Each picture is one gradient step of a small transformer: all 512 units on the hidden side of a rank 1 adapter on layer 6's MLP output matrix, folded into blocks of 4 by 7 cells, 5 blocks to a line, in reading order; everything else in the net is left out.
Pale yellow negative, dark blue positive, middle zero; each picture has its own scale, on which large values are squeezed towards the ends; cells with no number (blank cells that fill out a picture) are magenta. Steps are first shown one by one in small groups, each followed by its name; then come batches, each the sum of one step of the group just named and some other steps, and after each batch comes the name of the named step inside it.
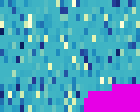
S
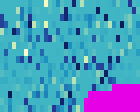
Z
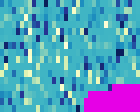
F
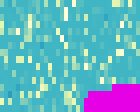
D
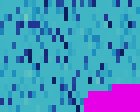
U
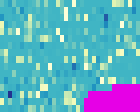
D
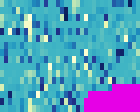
F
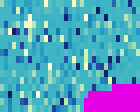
Z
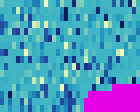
Z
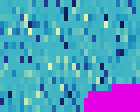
F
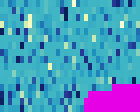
S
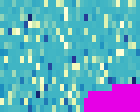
D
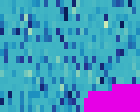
F
